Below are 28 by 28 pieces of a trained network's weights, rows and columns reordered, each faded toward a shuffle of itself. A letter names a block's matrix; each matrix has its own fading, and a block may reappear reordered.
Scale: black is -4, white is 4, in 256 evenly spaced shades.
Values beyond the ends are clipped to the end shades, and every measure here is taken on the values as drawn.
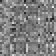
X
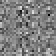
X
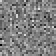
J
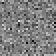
J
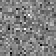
J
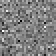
J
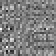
X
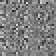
X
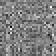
X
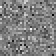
J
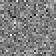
J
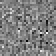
J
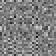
X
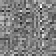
X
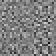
X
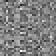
X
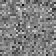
J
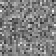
J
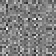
X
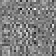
X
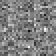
X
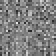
X
